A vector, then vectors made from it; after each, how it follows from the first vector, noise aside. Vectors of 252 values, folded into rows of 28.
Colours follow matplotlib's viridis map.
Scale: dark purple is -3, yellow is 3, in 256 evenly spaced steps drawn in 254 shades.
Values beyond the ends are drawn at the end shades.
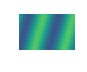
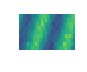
copied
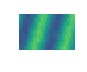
copied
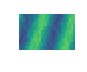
copied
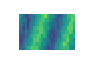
copied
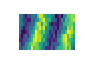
scaled up
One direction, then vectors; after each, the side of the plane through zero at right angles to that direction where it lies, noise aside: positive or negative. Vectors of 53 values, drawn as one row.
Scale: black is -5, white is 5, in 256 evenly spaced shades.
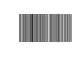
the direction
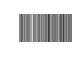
negative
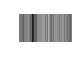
positive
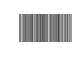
positive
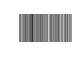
positive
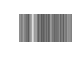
negative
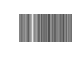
negative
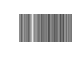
negative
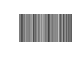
negative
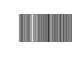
negative
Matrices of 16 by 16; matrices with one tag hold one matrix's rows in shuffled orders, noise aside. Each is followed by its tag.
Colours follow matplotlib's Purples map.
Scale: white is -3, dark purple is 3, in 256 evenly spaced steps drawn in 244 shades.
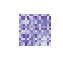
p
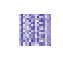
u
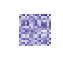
p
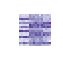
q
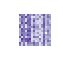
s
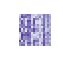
s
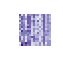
s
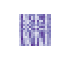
u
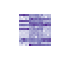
q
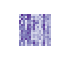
s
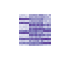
q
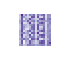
u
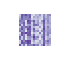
s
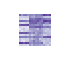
q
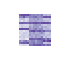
q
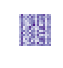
u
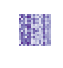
s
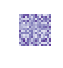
p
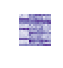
q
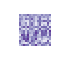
p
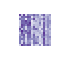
s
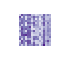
s
